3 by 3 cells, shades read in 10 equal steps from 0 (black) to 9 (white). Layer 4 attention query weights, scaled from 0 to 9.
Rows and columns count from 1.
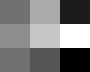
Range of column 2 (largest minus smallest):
4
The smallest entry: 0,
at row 3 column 3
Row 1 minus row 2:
-1 -1 -8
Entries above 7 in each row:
0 1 0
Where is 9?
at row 2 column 3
